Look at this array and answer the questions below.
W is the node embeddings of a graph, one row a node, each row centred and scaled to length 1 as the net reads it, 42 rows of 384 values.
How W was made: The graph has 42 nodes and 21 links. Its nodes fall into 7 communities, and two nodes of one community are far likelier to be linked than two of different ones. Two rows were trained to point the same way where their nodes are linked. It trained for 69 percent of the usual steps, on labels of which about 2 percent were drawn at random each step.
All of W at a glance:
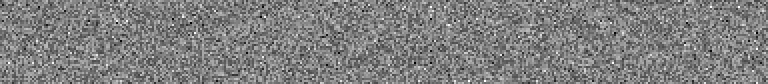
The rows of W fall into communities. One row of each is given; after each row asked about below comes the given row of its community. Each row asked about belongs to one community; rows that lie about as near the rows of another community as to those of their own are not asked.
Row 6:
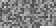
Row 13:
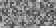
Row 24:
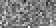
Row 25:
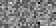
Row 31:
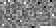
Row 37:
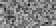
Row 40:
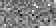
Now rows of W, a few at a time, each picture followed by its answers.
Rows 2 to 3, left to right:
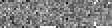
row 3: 25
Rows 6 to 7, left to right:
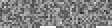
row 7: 37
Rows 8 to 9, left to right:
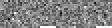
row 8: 31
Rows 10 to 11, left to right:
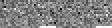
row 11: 40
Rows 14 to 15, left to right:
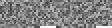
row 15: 37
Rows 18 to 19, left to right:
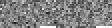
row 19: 25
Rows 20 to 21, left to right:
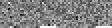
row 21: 6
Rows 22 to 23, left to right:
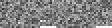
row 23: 24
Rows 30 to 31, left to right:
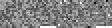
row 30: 31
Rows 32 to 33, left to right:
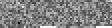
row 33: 13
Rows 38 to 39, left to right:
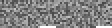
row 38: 40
